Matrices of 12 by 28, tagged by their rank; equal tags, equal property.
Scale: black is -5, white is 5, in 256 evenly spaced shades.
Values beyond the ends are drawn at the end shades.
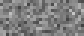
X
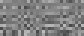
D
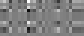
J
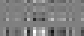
J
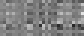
D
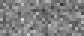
X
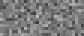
X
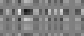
J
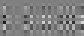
J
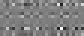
D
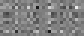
D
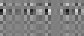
J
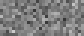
X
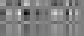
J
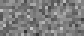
X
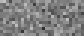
X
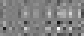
D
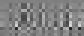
D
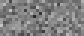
X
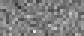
X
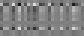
J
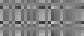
J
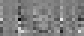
D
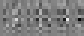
D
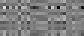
D
